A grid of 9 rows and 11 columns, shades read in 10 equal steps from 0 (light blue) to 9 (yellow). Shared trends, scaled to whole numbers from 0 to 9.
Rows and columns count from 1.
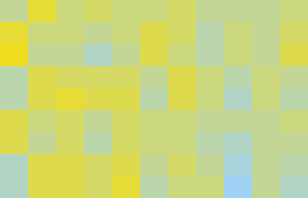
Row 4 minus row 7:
-4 3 0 3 0 -1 2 2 1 1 0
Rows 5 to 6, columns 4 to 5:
7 7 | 4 6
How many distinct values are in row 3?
6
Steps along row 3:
down same down up up down down up down up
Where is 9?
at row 3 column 1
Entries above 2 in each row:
11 11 10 11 10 11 10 9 8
